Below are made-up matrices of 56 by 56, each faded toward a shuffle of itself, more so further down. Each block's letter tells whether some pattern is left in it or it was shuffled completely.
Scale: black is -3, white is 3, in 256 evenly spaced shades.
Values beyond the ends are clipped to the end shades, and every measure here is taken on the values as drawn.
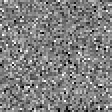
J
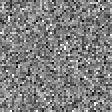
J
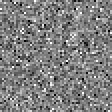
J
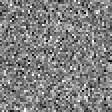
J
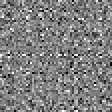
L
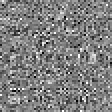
L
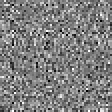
L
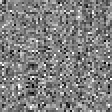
L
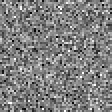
J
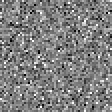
J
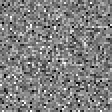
J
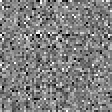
L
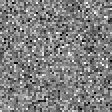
J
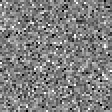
J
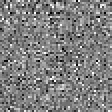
L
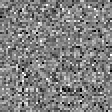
L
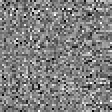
L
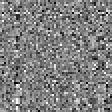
L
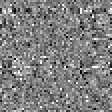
L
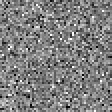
J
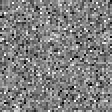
J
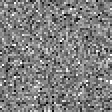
J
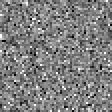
J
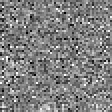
L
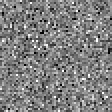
J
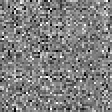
L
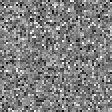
J
